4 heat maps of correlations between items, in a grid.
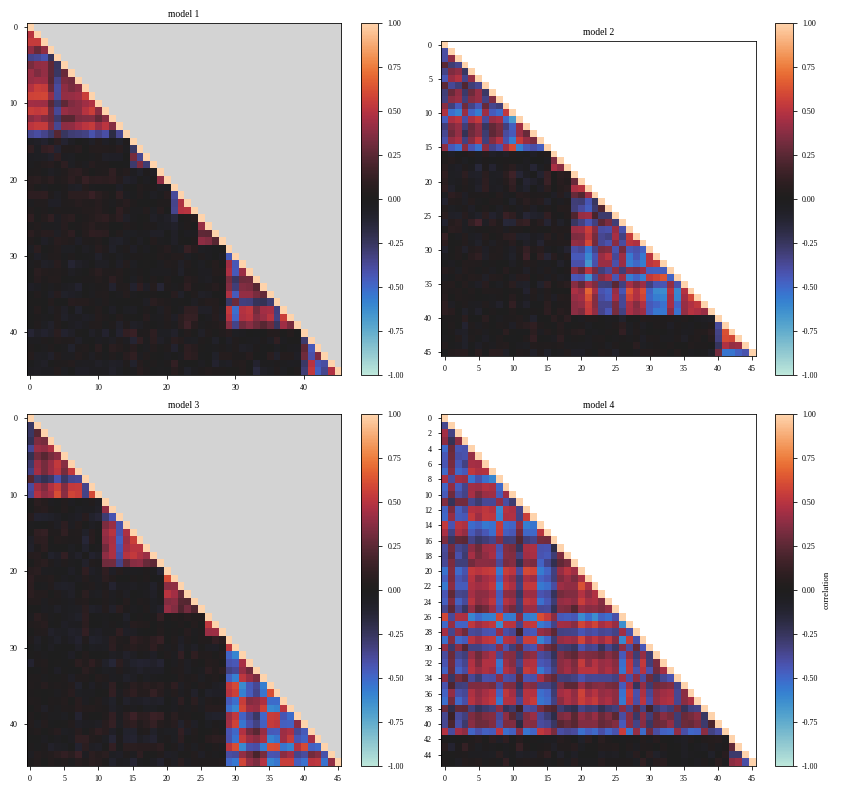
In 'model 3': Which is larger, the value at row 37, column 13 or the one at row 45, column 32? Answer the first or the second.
the second
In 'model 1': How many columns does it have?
46
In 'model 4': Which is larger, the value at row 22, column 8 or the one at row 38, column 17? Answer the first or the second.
the second
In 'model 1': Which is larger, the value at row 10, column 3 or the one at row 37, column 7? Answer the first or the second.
the first
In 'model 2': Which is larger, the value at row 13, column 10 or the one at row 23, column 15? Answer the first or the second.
the second
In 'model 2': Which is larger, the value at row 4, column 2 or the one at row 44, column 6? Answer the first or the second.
the first
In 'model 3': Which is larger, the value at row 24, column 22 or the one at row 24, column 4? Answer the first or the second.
the first
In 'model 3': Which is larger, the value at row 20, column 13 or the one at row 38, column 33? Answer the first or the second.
the second
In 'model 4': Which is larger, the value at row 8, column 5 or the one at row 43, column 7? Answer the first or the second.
the second
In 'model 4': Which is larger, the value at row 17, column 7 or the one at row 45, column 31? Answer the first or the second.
the first
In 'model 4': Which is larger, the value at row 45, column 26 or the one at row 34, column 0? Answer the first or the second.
the second
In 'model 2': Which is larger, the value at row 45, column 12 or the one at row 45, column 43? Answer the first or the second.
the first
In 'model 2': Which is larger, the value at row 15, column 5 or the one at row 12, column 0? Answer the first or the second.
the second
